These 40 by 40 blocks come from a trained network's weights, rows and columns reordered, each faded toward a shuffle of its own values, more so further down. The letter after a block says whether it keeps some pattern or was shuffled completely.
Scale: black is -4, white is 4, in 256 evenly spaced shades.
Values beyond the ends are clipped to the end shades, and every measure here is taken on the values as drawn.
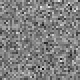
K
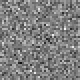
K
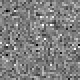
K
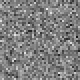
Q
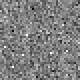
Q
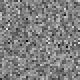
K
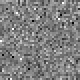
Q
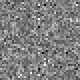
K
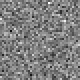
Q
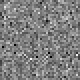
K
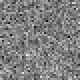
Q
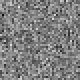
Q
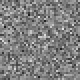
Q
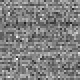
K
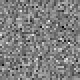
K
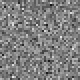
Q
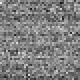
K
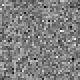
Q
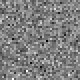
Q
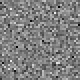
Q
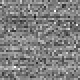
K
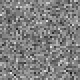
K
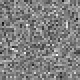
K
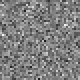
Q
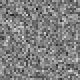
K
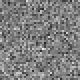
K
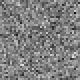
Q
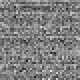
K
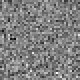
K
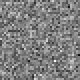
Q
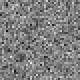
Q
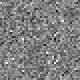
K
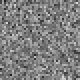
Q
